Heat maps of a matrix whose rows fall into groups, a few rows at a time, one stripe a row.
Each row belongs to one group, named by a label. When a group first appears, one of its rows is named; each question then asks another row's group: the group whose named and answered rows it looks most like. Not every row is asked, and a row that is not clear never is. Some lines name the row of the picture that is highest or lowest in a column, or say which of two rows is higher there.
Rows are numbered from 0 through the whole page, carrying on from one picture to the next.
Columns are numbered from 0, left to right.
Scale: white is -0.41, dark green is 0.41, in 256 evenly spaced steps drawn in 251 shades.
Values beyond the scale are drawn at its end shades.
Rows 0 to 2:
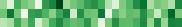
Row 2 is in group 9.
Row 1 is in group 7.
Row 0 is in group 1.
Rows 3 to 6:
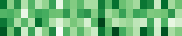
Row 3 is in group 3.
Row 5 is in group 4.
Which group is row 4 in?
7
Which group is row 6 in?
3
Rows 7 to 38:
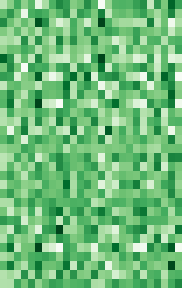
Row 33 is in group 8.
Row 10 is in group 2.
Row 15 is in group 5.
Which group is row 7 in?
9
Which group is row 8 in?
7
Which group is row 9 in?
4
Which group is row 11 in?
8
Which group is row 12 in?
2
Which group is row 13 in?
4
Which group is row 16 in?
9
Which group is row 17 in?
7
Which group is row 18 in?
5
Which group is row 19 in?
8
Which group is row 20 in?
8
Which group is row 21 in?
2
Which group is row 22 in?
7
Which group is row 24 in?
9
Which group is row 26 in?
7
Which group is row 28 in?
7
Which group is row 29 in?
9
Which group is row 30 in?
1
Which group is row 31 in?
3
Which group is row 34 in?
5
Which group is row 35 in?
9
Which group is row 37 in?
8
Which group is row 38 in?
9
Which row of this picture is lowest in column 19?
34
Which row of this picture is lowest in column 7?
15
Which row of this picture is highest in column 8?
32
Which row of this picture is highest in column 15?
21
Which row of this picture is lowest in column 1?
21
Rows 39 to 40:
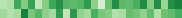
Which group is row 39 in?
9
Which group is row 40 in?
8
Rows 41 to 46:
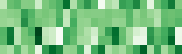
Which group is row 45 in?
5
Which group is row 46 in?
1
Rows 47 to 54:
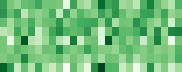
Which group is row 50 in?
9
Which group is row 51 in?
2
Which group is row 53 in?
2
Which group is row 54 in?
4
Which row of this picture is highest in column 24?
50
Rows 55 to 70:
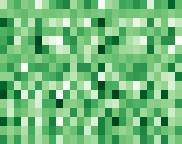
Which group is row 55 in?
9
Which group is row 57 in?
4
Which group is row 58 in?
7
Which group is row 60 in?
4
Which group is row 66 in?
1
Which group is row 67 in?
2
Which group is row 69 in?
1
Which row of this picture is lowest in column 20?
59
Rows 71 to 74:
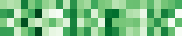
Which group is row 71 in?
8
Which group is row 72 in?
5
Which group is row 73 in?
2
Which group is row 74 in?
5
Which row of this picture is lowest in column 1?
73
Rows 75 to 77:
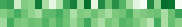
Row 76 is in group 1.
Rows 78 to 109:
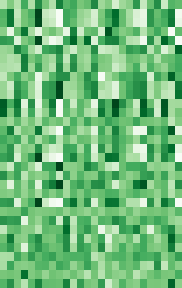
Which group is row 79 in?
5
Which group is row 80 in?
5
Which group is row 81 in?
2
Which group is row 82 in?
5
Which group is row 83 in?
1
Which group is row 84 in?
8
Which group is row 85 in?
8
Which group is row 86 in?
9
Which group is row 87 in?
1
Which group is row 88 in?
1
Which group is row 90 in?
3
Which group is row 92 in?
5
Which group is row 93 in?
3
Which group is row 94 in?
5
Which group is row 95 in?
5
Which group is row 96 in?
1
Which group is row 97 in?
3
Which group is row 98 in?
1
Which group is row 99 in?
2
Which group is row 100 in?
5
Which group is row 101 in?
2
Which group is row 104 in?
7
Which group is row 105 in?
7
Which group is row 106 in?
9
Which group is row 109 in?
7
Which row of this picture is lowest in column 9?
81
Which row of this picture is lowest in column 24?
81
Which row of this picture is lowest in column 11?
81
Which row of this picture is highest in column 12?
82
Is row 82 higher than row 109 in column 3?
Yes
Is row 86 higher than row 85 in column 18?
Yes
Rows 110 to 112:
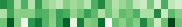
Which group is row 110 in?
4
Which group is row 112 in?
7
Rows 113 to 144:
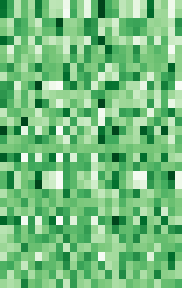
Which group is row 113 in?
4
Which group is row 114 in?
4
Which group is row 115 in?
1
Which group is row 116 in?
1
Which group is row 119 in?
2
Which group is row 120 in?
7
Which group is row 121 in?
9
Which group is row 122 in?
5
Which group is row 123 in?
4
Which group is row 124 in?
4
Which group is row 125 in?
9
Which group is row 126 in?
2
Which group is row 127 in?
3
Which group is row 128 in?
4
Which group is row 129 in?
2
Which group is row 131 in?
9
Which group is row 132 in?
5
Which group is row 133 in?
5
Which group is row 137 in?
3
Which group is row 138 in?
9
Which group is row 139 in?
9
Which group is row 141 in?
9
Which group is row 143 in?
2
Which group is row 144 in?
8
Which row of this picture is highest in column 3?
126
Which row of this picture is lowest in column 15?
120
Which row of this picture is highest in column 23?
127
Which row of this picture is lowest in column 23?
136
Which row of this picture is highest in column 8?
115
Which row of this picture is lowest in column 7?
122
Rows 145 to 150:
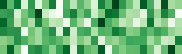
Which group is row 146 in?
5
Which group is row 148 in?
3
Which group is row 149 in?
1
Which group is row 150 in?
7
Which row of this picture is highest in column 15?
146
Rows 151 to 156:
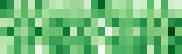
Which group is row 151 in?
4
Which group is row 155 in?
9
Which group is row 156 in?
9
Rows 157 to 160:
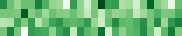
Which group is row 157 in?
4
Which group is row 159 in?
9
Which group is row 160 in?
7
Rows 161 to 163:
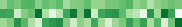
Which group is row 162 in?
5
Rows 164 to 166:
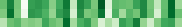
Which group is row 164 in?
7
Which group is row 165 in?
7
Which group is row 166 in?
9
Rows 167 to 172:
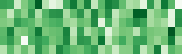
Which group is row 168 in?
1
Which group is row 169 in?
1
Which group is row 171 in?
7
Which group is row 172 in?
8
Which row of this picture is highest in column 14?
171
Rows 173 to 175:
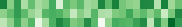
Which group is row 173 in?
3
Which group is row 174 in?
1
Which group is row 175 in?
9
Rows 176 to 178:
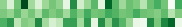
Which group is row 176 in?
2
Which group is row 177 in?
2
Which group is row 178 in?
5
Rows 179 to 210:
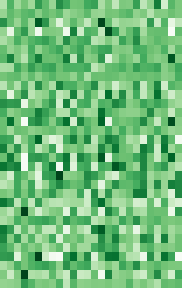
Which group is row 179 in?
8
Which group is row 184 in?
1
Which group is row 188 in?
8
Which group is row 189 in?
2
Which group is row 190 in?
3
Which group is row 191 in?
4
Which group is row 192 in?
7
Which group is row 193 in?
2
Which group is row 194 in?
5
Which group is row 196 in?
7
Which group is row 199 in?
9
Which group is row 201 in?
4
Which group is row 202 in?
2
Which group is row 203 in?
9
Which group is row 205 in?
3
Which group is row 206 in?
4
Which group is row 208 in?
9
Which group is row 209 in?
2
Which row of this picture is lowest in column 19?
204
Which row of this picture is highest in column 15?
182
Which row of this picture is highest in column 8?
198
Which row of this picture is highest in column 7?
197
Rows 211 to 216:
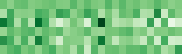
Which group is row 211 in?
2
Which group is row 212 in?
8
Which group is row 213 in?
4
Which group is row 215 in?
4
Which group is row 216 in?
1
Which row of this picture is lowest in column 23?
212
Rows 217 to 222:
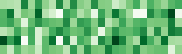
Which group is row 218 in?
5
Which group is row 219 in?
7
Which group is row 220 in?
9
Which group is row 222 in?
2
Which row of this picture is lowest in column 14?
220
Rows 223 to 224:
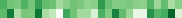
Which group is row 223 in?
4
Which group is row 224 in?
5
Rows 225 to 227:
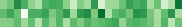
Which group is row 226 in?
7
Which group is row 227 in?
2
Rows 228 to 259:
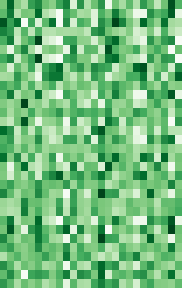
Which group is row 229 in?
5
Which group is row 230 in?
3
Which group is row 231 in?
4
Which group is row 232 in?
5
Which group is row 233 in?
2
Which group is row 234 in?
5
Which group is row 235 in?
1
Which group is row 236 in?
1
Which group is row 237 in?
3
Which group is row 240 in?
1
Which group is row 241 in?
2
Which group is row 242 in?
4
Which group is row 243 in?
5
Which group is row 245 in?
3
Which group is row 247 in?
1
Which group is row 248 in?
7
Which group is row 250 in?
8
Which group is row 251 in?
8
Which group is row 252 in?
5
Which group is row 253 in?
7
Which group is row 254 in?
4
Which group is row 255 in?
7
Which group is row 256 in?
9
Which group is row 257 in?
4
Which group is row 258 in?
7
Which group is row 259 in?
4
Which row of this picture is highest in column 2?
230
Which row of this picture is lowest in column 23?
236
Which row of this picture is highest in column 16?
230
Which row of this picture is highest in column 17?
230
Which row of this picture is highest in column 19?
235
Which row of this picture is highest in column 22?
246
